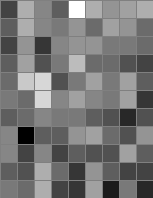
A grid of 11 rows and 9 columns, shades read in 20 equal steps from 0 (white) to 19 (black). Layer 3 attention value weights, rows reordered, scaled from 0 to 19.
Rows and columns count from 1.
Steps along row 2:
down up up down up down up up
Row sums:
68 82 93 96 77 81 106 99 103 105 106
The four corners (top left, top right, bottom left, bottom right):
14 6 10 16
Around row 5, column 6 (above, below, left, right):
11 9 10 10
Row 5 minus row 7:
-1 -7 -6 3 0 -5 -3 -9 -1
